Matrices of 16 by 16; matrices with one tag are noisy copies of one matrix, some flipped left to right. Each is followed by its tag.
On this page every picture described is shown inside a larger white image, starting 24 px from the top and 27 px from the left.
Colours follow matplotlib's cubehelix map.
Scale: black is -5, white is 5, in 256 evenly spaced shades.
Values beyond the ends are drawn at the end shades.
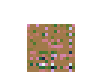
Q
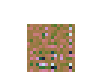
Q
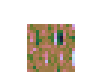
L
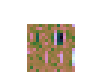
L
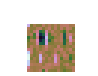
L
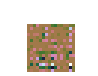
Q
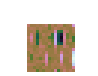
L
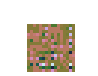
Q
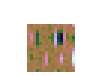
L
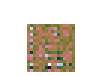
Q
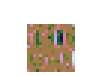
L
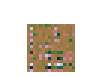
Q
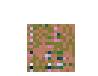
Q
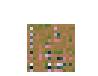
Q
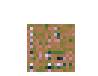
Q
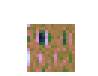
L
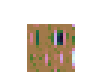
L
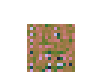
Q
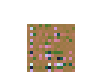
Q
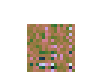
Q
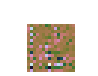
Q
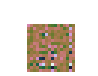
Q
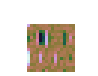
L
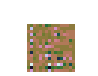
Q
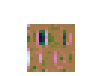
L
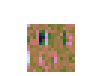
L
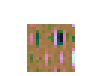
L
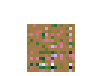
Q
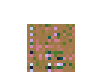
Q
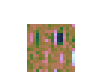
L
